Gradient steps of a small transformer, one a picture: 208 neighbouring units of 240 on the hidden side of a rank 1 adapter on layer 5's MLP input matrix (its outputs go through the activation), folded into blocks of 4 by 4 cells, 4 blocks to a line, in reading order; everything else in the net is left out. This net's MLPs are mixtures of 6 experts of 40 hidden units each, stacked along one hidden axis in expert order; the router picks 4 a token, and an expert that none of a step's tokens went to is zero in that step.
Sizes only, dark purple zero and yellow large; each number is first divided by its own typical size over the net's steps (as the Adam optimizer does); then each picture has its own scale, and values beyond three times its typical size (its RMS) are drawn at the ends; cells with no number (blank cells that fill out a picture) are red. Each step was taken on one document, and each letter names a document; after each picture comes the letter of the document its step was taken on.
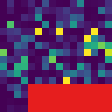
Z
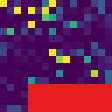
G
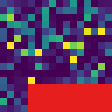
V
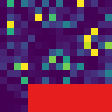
Z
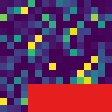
V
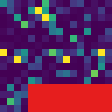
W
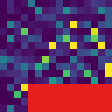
Z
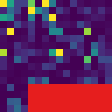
W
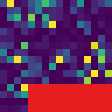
W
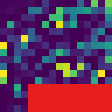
Z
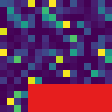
W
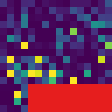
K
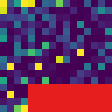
V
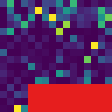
W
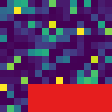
V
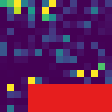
G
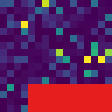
W
